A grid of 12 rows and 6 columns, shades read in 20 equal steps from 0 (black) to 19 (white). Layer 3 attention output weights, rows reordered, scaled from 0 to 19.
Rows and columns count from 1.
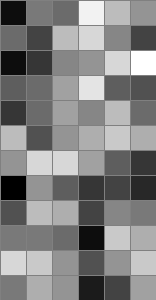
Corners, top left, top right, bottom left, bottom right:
1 11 9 12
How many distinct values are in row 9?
6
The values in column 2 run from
4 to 16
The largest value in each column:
16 16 16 18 16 19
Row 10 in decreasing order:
15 13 9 9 8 1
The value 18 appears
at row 1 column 4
